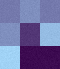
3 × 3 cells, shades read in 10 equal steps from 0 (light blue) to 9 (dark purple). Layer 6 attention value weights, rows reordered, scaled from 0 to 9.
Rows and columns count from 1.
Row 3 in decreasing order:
9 9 0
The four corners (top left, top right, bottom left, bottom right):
4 4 0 9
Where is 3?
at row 1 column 2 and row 2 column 1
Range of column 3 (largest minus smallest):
8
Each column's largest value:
4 9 9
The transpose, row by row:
4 3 0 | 3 7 9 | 4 1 9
